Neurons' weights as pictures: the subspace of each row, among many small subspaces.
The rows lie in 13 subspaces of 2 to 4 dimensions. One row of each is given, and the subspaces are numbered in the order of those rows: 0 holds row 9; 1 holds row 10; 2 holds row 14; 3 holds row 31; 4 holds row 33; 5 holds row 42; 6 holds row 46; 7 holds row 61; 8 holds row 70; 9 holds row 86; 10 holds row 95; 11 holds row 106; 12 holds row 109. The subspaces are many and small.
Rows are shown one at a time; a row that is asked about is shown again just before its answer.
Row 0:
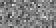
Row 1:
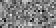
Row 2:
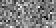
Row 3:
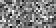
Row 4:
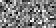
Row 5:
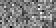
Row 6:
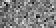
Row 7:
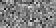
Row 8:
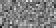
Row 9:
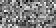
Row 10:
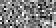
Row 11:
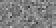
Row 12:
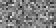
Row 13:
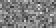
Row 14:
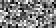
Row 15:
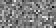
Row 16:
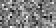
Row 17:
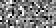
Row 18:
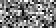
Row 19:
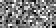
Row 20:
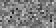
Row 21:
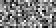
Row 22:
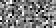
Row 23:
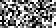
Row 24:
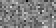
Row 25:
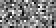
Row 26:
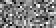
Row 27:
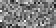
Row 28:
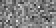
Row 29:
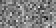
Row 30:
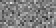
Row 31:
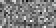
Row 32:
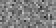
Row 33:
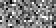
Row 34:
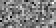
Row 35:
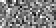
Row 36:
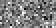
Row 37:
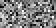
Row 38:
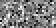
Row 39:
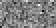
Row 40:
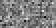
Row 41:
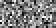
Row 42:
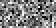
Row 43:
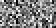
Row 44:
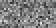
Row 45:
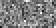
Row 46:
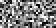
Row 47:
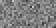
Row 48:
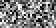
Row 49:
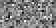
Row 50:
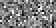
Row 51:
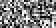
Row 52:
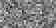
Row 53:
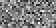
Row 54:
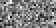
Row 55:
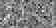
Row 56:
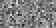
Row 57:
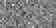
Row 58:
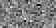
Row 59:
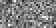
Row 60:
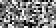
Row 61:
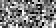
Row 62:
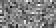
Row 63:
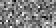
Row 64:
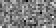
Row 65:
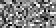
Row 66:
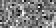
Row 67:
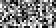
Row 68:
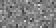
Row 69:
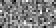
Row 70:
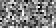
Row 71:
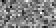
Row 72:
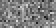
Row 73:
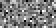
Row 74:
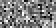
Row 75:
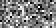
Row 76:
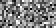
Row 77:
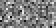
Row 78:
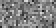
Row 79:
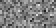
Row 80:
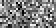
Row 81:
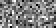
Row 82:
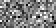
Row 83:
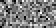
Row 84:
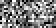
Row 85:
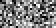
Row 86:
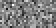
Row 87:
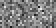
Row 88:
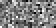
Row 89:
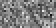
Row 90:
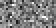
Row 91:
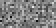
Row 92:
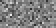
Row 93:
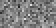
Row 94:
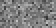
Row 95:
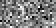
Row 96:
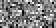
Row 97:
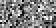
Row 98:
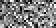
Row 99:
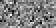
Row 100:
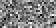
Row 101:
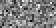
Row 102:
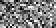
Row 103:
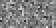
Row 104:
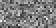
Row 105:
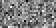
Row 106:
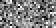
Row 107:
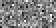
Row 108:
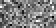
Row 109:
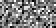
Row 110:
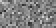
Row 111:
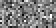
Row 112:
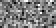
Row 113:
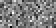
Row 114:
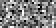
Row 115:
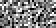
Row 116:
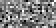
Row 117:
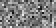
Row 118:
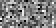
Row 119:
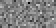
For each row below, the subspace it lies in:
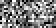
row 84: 0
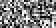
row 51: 1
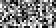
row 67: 3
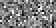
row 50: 5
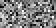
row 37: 11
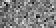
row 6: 11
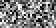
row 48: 11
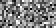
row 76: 2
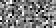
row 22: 6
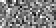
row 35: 3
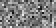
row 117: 5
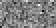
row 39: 6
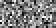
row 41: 9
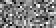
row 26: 11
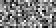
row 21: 3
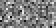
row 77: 12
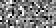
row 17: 6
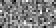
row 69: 9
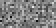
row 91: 12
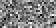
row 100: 6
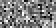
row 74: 1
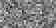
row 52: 7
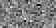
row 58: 7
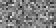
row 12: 12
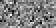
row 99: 0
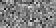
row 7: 2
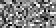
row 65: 11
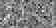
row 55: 6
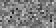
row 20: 5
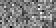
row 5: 1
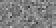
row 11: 12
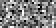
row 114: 8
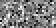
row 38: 6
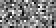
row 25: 8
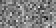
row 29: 10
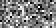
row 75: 10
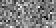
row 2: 11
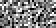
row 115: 12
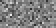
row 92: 0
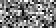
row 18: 10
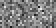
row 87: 5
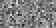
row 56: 3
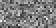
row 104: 2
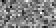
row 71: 3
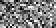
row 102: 2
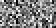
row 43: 3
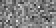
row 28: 10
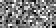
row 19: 12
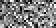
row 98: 2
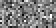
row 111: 9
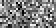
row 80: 11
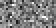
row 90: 4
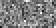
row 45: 9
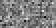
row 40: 4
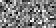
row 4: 0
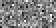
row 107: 9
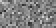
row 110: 2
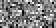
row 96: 7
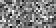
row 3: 0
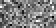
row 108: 11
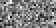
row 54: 12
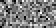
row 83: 3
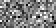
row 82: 11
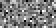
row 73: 3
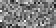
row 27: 2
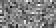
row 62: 7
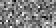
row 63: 1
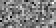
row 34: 12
